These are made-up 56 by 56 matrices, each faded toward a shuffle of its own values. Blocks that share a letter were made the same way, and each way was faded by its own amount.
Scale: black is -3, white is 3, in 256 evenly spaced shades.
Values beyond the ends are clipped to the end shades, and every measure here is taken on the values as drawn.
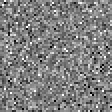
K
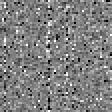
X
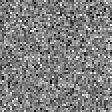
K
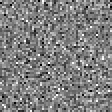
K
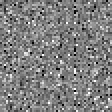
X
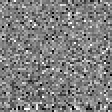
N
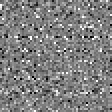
N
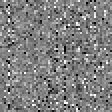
X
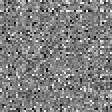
N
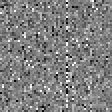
X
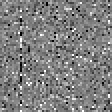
X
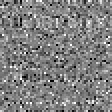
N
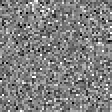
K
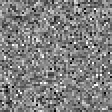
K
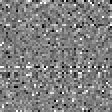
N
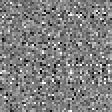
N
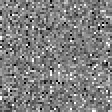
X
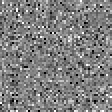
N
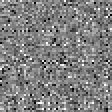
N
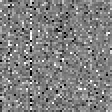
X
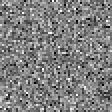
K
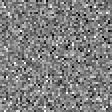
K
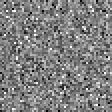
K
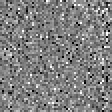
X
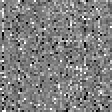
X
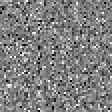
X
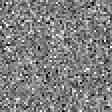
K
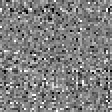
N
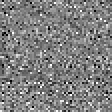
N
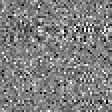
N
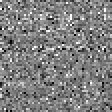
N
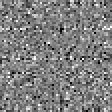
N
